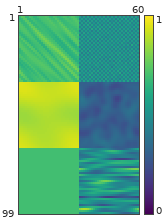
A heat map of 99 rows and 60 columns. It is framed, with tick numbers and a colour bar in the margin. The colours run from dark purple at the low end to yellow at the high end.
It is made of 3 by 2 panels. Panel 1,1: high, slanting down to the right, faint in contrast. Panel 1,2: middling, checkered. Panel 2,1: very high, smooth, faint in contrast. Panel 2,2: low, blotchy, faint in contrast. Panel 3,1: high, flat. Panel 3,2: middling, streaked across, strong in contrast.
